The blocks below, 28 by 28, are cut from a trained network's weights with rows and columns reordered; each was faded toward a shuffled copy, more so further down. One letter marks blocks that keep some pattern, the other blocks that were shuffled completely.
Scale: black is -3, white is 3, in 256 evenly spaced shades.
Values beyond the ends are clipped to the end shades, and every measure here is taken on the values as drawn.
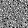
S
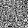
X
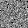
S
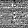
X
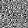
X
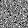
S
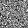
S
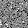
S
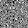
X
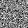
S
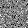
S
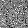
S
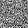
X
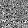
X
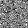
S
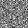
X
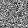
S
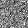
X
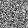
S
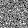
S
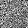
S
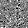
X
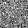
S
